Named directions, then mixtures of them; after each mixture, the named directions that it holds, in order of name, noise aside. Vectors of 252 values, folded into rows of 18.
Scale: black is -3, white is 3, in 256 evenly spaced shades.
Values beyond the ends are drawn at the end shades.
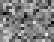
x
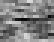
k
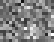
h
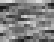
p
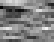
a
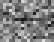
k, x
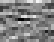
k, p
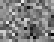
h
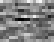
k, p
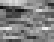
a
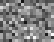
h, p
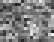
h, p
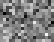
x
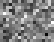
x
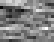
a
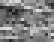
a, h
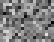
x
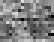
h, k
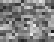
h, p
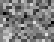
x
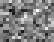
a, x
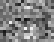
h, k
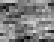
k, p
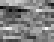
a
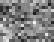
p, x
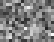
h, x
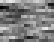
a, p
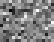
a, x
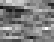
a
